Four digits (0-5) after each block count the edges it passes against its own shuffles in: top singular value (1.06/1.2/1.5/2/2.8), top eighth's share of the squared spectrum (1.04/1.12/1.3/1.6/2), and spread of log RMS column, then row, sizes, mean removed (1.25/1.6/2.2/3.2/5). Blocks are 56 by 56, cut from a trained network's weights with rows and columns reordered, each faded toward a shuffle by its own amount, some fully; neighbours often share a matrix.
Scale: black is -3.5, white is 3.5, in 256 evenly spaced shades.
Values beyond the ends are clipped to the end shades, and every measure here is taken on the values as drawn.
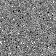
0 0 0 0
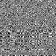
4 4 0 3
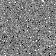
2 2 0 0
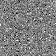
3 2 0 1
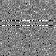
4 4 0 2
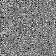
3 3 1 0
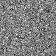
0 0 0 0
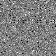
2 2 0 1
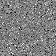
0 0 0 0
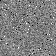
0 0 0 0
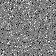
0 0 0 0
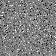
1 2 0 1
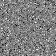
2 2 0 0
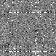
4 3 0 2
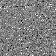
2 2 0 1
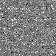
2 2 0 1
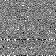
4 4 0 2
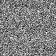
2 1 0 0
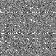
3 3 0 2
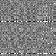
4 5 0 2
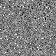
2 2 0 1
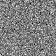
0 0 0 0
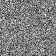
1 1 0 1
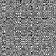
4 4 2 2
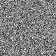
0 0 0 0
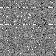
3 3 0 2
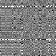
4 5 2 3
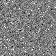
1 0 0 0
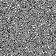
0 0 0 0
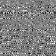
3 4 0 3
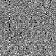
3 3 1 1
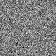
2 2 0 0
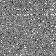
3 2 0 1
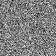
2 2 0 0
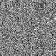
3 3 0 1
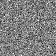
1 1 0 0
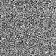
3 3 0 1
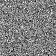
0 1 0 0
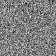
2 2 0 0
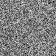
1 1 0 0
